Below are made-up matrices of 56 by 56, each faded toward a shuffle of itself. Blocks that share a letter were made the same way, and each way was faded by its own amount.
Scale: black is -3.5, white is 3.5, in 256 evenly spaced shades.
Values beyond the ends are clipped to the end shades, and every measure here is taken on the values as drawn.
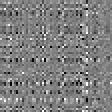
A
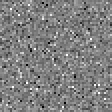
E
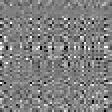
A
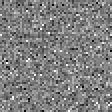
E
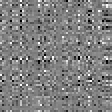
A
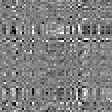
A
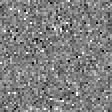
E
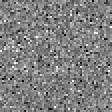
E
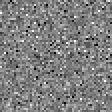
E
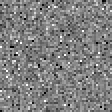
E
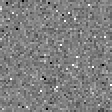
E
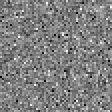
E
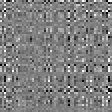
A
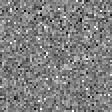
E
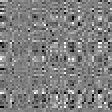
A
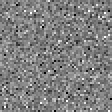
E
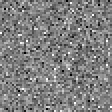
E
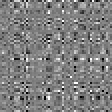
A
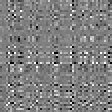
A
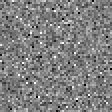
E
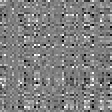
A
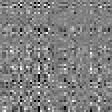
A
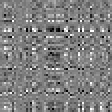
A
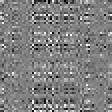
A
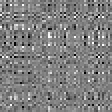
A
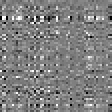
A
